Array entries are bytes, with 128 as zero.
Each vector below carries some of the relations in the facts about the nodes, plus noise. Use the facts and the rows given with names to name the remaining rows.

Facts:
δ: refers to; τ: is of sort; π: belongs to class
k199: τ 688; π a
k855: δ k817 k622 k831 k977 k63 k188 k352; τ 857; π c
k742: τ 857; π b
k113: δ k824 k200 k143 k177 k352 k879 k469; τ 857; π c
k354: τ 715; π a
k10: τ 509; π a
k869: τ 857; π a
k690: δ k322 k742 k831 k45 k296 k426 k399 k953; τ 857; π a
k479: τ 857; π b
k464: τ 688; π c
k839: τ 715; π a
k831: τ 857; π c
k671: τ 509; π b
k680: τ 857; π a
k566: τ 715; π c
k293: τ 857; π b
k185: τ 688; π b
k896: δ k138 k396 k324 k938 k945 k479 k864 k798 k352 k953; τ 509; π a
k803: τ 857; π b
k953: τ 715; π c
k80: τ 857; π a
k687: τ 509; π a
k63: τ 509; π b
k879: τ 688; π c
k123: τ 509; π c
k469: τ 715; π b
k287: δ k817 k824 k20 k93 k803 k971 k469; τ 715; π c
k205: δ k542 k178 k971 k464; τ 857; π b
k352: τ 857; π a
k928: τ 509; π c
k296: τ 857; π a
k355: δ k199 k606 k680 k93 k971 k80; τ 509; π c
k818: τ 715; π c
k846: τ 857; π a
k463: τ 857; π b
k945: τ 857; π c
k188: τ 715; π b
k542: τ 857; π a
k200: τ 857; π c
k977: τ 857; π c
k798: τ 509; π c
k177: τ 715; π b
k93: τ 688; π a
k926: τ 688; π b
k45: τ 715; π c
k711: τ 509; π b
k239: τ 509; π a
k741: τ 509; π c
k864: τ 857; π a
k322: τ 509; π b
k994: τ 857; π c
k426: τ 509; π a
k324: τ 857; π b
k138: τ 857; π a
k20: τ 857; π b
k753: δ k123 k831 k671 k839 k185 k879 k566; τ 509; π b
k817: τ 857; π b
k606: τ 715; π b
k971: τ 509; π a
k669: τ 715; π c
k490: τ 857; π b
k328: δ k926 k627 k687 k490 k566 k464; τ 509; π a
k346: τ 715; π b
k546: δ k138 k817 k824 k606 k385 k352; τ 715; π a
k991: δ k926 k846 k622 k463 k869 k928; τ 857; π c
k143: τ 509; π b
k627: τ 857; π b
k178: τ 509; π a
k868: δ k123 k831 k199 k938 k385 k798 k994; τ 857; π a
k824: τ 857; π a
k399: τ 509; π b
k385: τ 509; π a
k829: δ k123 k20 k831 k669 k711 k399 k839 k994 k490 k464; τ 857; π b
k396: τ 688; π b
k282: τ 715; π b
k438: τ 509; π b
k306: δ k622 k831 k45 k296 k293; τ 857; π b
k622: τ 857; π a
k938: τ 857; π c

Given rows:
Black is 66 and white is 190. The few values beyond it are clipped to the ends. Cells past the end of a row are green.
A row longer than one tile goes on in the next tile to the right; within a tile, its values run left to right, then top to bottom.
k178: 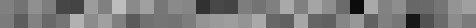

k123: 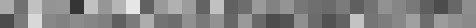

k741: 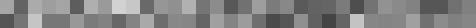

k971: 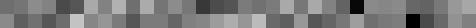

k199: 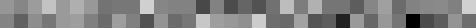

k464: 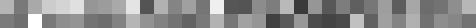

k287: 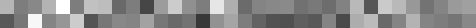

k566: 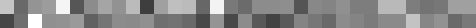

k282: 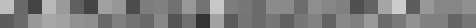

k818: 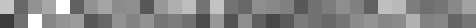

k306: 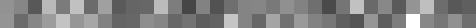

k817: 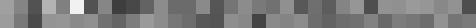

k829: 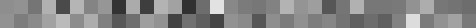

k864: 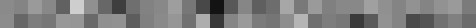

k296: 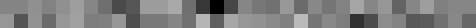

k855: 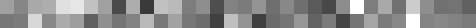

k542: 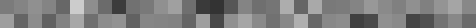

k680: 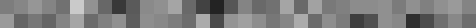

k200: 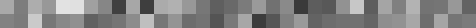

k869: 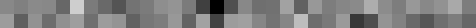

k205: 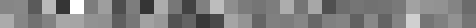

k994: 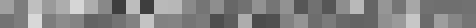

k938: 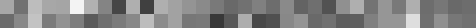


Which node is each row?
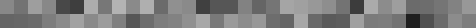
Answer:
k385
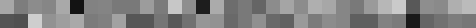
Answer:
k839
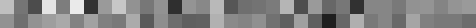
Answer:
k926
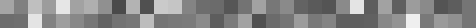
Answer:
k831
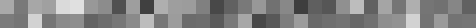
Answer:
k977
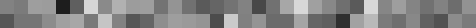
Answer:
k896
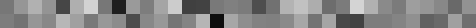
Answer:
k868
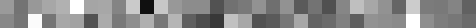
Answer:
k991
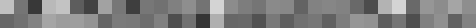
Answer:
k469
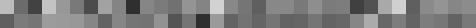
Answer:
k606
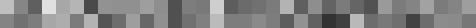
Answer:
k185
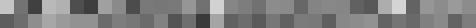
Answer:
k177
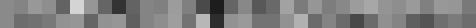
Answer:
k138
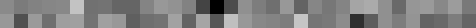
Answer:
k622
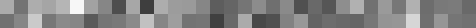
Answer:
k945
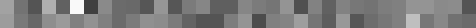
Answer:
k463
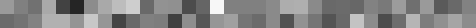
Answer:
k753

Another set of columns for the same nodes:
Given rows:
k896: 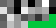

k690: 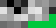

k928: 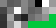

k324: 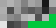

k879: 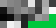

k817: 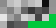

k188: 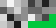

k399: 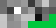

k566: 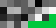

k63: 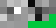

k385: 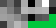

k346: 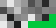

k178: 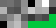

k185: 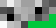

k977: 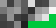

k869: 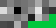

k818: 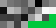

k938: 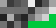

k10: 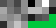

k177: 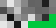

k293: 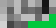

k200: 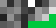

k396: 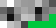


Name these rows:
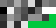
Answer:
k287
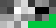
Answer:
k753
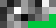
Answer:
k123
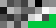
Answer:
k45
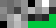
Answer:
k971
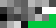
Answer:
k464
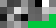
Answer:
k798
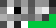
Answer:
k546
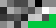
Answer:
k953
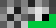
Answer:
k839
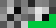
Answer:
k354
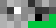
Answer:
k143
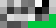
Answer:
k205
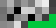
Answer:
k199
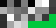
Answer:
k328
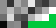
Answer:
k855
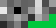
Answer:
k542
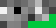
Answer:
k352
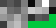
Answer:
k426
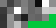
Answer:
k741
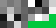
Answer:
k991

